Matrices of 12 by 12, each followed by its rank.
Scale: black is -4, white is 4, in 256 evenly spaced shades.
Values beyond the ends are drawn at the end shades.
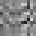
two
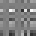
one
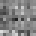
two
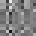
two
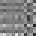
two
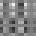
one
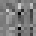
two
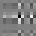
one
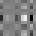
one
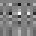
one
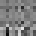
two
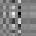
one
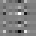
one
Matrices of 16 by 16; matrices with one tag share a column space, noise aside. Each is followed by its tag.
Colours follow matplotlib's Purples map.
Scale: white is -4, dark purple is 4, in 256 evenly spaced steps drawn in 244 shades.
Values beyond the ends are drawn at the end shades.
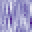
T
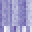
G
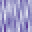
T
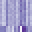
G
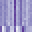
G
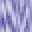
T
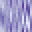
T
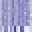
G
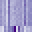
G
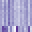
G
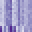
G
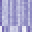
G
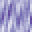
T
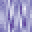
T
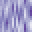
T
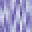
T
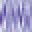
T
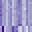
G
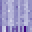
G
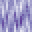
T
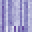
G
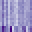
G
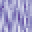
T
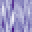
T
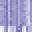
G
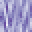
T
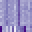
G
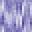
T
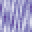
T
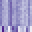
G
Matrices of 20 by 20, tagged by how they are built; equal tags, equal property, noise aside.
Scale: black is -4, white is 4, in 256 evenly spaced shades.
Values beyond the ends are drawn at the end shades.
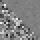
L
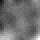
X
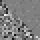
L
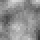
X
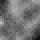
X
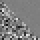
L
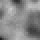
X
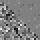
L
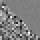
L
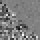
L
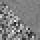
L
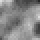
X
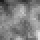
X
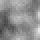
X
